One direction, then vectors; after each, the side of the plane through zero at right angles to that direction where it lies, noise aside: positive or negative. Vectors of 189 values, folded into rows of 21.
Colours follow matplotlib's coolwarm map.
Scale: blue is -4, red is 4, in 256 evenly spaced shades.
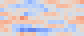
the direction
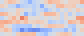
positive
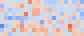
negative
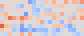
positive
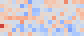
positive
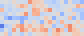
negative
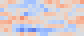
positive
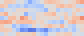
positive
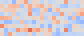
negative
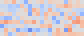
positive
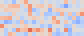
negative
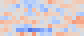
positive
